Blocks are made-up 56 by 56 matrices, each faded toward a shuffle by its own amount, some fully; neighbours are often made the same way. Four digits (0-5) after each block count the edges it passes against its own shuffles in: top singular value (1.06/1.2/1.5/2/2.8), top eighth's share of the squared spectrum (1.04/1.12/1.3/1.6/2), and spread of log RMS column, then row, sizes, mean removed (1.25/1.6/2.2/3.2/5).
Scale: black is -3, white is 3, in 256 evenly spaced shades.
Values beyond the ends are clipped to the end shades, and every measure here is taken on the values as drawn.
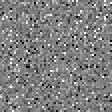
2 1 1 0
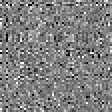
4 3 2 2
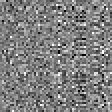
4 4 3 2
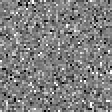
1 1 0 0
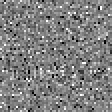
3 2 0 1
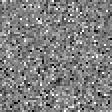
1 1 0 0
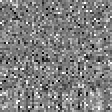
3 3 1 2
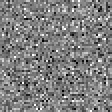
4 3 2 2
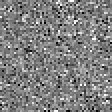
3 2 1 1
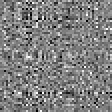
4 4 2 2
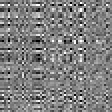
5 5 4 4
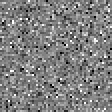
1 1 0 0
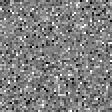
0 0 0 0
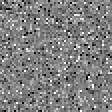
0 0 0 0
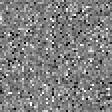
2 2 1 0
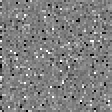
2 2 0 0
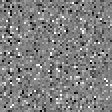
3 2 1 1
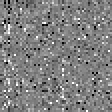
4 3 2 1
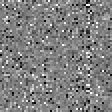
3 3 1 0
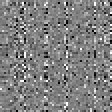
4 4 3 2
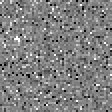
1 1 0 0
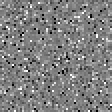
0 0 0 0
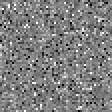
0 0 0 0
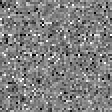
1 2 0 2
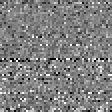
2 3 0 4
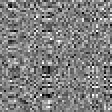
4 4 3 2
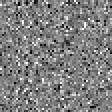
3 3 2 1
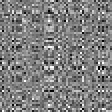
4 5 3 3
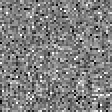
3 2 0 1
